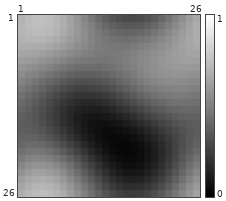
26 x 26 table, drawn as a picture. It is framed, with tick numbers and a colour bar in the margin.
There are no regular stripes. Overall the values sit about 40% of the way up the scale. The field is smooth, with broad soft blobs. The top left is the ninth with the highest average.
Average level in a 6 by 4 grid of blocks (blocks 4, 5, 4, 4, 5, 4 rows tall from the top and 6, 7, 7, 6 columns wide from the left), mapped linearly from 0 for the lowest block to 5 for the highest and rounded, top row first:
5 4 2 4 | 4 3 3 4 | 2 1 2 3 | 2 0 1 2 | 3 1 0 2 | 5 3 1 3
